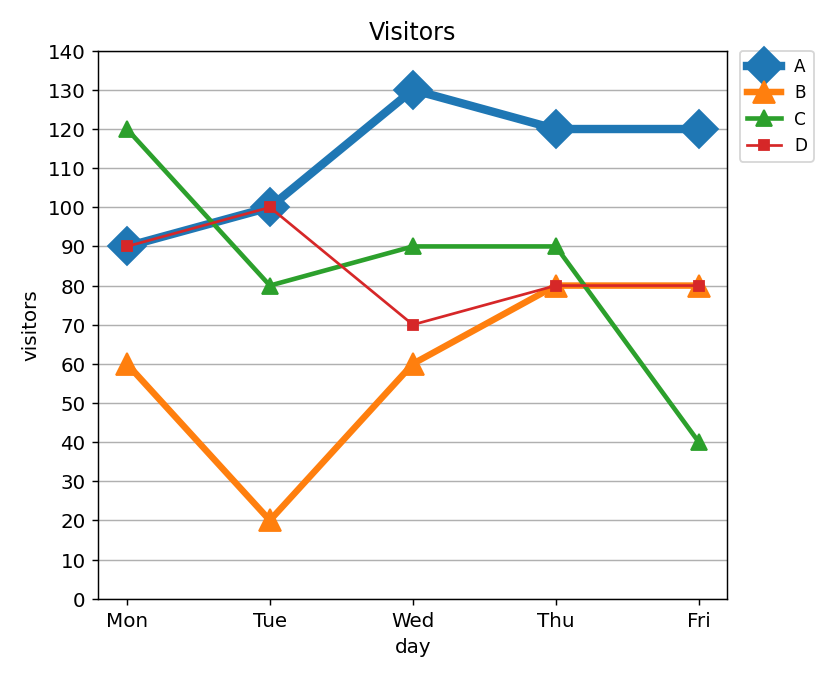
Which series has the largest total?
A
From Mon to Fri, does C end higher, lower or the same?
lower
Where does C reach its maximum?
Mon
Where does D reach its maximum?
Tue
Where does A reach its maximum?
Wed
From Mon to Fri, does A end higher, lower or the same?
higher
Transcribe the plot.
Title: Visitors
x-axis: day, ticks Mon Tue Wed Thu Fri
y-axis: visitors, ticks 0 10 20 30 40 50 60 70 80 90 100 110 120 130 140
Legend: A, B, C, D
Values:
A: 90 100 130 120 120
B: 60 20 60 80 80
C: 120 80 90 90 40
D: 90 100 70 80 80
